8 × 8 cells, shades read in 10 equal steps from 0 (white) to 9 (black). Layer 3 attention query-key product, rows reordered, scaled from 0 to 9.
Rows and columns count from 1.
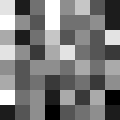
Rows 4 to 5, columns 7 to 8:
6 7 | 5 3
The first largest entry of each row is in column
2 8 2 3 2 4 8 4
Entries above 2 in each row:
5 6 6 6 8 8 7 8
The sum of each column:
20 47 40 33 36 36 41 48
